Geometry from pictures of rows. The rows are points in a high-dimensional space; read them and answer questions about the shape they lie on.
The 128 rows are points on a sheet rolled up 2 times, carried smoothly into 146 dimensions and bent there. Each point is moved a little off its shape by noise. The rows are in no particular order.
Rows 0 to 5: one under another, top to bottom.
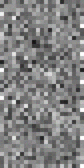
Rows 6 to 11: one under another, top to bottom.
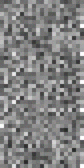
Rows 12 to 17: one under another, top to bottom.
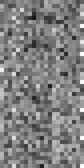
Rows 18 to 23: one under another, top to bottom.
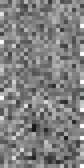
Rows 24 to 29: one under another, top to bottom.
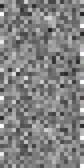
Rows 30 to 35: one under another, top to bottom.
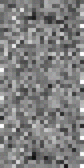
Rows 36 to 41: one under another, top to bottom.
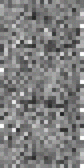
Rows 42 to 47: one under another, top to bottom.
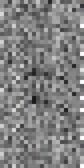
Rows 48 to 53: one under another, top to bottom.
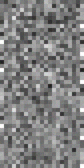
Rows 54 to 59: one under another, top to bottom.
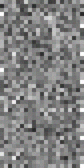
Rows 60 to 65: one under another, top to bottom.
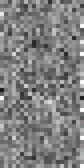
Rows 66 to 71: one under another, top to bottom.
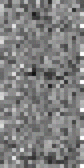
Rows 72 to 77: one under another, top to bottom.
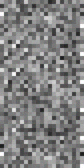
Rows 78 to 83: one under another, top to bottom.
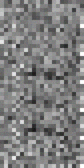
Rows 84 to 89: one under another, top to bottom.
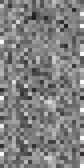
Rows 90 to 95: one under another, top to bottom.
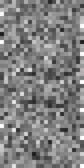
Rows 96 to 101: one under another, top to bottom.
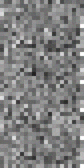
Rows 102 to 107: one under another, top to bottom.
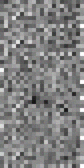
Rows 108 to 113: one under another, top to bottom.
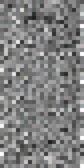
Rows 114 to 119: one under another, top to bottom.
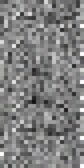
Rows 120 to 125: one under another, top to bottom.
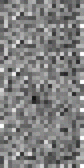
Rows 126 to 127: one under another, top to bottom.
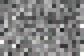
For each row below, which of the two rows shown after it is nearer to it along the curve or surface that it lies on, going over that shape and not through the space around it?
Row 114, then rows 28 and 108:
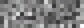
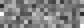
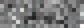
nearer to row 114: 108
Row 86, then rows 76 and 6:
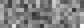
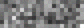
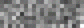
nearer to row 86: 76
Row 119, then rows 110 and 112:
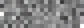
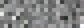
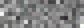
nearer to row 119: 110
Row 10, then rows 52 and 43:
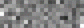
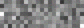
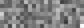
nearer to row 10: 52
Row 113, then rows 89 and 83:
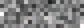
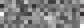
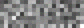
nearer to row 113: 89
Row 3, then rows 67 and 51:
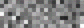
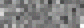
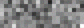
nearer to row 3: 51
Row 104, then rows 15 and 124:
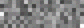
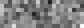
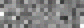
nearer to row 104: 124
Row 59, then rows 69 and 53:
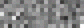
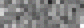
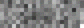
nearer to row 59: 53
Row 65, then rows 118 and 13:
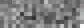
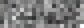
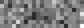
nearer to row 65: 13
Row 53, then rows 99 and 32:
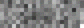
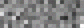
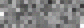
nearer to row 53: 99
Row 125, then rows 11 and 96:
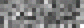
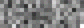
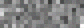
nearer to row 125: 11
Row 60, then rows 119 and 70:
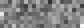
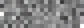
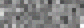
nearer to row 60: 119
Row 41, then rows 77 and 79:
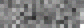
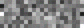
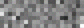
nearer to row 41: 79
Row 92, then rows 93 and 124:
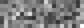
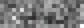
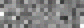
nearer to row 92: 93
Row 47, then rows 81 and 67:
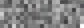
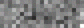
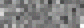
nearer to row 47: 67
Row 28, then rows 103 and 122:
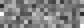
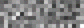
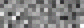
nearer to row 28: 122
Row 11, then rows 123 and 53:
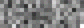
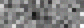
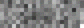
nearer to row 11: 123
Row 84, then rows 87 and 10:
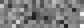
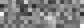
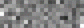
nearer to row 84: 10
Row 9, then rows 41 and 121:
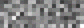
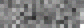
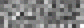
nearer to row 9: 121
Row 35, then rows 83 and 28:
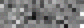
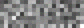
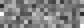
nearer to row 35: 83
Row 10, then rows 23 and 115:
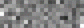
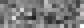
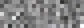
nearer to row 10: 115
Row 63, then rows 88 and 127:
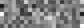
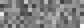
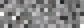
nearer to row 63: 127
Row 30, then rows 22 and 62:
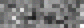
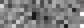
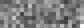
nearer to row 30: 22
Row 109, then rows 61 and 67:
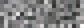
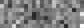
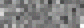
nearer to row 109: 61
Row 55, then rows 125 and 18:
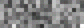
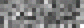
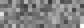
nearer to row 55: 18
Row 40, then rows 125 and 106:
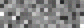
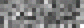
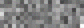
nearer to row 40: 125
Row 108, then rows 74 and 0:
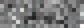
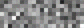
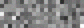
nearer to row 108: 74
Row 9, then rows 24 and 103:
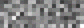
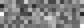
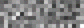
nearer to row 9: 103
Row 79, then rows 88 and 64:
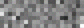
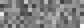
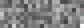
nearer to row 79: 88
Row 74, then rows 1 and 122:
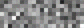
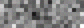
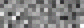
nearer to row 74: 122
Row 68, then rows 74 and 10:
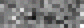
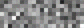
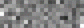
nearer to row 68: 74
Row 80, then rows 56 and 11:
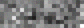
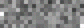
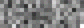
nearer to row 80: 11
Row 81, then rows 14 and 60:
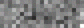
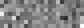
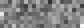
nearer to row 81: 14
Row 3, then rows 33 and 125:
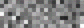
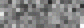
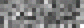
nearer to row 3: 125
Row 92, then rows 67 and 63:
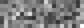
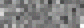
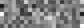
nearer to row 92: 63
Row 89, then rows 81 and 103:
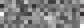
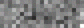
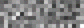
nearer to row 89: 103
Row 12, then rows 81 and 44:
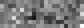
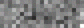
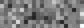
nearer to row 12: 44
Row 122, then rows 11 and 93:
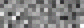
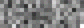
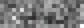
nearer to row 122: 93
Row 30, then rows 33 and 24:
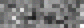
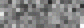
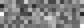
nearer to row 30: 33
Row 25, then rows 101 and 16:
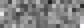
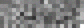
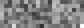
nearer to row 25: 16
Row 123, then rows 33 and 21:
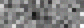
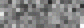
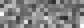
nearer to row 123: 33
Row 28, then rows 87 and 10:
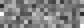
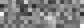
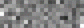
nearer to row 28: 87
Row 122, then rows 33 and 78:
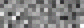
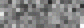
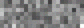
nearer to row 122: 33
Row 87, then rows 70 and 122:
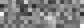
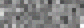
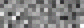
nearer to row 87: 122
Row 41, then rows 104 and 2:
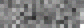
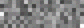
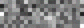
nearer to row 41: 104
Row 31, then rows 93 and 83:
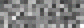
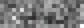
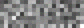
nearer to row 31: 83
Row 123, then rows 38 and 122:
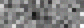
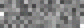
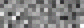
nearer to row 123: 38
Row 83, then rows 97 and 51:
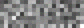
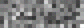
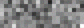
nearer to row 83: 97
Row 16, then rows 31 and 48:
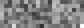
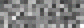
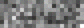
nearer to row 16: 48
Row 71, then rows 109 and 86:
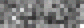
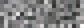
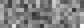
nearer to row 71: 109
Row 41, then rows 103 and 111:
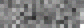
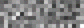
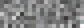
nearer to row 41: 111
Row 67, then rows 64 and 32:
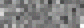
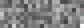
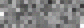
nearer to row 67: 64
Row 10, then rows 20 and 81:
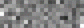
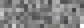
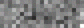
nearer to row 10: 81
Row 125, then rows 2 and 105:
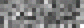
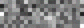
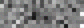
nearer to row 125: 105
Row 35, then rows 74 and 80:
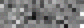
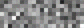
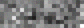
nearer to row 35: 80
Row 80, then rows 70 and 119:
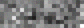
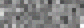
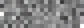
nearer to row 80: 119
